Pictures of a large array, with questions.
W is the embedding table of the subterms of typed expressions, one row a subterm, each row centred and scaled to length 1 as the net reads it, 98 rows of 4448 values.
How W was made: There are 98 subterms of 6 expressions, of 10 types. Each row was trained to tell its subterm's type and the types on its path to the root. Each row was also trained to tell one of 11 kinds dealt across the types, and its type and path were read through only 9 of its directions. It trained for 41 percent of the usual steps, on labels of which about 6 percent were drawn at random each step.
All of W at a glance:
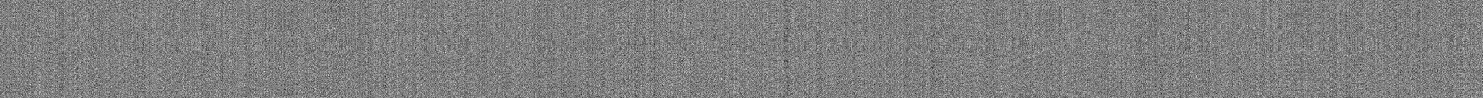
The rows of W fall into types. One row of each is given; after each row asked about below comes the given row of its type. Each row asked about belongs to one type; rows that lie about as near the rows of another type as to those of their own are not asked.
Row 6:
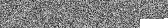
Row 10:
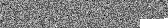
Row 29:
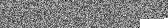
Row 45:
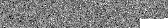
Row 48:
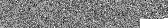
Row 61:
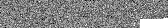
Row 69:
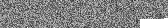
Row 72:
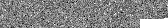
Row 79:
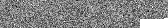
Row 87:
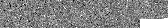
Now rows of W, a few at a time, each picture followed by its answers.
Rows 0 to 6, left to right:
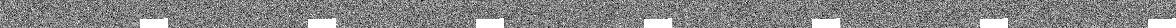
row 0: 72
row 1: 69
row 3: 6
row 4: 48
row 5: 45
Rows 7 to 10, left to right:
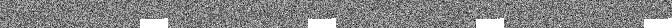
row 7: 29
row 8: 61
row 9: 72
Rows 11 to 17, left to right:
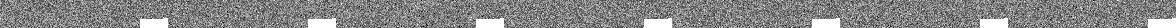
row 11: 72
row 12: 6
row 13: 61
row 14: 10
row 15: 61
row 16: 45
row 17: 10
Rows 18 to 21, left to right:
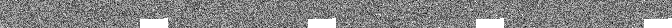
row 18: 48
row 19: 69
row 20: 6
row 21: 69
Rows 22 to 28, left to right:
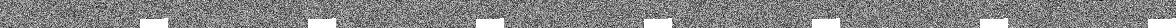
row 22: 10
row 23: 72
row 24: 61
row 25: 45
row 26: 69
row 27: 45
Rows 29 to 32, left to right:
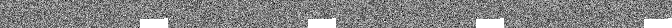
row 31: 10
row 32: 79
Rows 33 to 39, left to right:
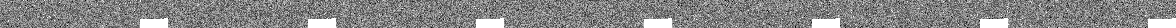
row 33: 10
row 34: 61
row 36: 69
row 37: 79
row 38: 87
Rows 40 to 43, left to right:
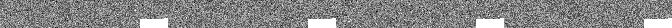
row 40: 87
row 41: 72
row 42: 79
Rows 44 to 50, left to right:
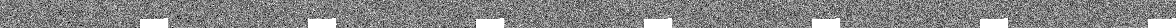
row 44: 79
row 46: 72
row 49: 48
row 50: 45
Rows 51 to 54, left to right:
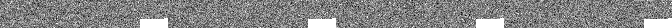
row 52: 6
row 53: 79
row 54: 72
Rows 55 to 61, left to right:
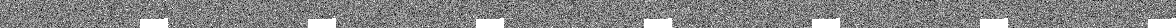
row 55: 10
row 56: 69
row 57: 61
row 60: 87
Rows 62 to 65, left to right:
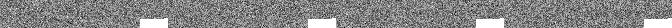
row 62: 79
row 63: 72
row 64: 61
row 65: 61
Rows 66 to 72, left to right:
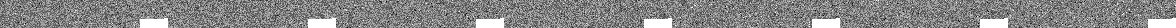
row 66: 6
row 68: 69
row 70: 29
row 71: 61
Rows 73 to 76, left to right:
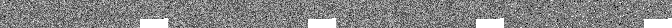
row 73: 6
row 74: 48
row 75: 87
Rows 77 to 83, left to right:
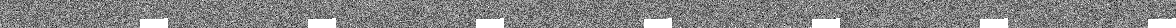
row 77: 45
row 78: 69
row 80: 10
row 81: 6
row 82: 6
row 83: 61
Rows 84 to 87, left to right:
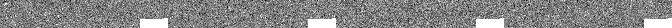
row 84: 29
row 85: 6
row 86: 79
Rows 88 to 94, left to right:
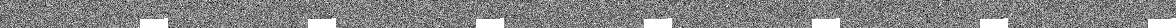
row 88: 6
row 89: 69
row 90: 10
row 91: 45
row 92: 45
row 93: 72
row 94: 72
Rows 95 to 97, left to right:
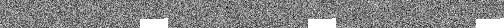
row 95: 79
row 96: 87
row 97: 48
